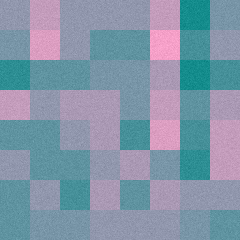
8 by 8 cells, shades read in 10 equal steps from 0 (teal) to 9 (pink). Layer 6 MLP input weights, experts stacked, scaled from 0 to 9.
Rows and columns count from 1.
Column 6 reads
7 9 6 7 8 4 6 5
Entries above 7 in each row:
0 2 0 0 1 0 0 0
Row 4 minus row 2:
3 -3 1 3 1 -2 1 1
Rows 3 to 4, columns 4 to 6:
4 4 6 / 6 4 7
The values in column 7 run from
0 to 5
